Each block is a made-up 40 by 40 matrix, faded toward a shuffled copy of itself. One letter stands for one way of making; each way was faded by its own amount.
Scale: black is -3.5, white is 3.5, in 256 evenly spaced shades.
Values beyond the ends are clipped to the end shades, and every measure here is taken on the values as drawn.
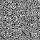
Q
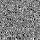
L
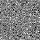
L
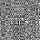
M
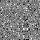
Q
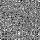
L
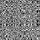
M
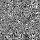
L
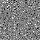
Q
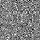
L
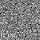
L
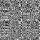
M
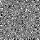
L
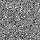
Q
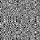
M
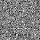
L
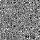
L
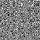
L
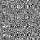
M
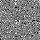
Q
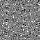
Q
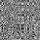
M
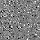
Q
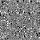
Q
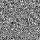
L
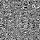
L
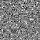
L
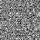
L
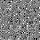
Q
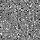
Q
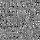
Q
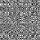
M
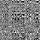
M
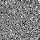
L
